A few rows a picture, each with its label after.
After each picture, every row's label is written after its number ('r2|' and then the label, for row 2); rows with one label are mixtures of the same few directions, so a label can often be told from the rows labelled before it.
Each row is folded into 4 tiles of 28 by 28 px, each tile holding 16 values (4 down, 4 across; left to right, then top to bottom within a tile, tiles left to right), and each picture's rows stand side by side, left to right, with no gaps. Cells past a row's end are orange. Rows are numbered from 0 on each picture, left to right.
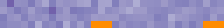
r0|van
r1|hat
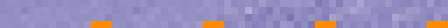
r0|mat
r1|mat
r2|mat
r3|hat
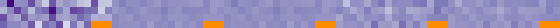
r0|van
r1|van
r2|van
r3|van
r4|van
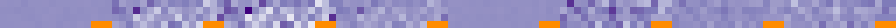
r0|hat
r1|mat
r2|mat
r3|mat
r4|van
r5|van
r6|van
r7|van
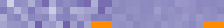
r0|van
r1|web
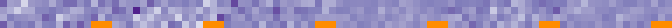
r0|hat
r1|mat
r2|van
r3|web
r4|web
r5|hat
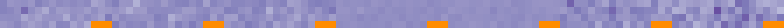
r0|mat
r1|hat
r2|web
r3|mat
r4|web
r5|van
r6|web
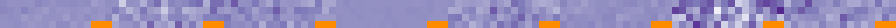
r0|mat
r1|van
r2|van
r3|van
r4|web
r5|hat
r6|web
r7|hat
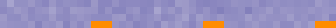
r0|van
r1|web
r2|mat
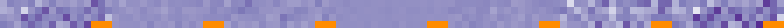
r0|mat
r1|van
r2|hat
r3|van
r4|web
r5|van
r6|mat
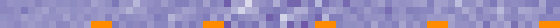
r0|mat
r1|hat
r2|hat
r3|van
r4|van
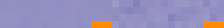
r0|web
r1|hat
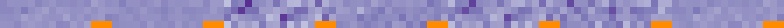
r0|mat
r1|van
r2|hat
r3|mat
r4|hat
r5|van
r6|mat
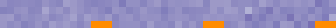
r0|web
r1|van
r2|mat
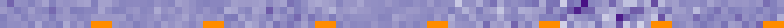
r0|van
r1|web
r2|web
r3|hat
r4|van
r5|hat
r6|mat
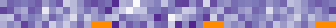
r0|web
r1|hat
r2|web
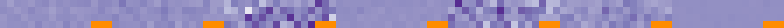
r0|van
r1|van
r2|mat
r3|mat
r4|van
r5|web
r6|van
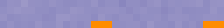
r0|hat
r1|van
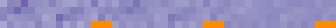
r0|hat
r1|hat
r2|hat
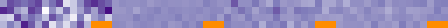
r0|web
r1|mat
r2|van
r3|van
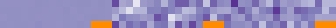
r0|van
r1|hat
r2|van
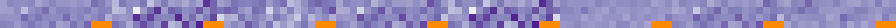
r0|mat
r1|mat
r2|web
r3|mat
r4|mat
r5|mat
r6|mat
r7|hat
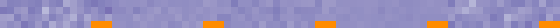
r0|web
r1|mat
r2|van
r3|web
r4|hat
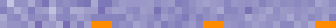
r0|van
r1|web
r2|mat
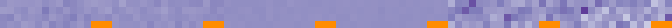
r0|web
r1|van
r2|web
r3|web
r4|hat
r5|mat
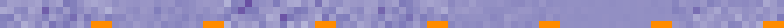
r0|web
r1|web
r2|hat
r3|web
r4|hat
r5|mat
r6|mat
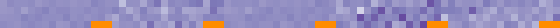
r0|mat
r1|van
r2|mat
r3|mat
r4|mat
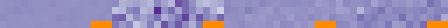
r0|hat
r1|web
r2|mat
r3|mat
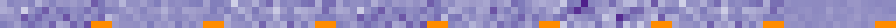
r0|mat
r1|van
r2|van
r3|mat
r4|web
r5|hat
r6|van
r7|web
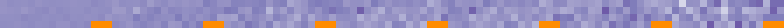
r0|mat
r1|mat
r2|web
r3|mat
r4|mat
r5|web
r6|van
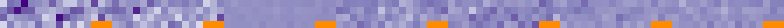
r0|hat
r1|mat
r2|van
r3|web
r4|mat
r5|hat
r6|van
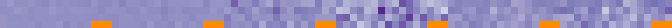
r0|van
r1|van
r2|van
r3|web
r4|web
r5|web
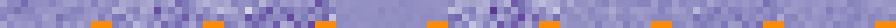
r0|hat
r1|web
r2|mat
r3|web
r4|web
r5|van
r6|mat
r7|web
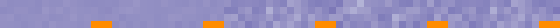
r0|web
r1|hat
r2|web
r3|hat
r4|web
